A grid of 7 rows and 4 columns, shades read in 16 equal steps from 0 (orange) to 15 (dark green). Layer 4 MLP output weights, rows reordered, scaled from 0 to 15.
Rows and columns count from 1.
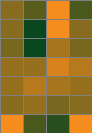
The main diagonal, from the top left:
7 15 5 4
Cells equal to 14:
0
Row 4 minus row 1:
-1 -4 2 -7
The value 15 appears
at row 2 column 2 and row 3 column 2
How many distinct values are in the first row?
4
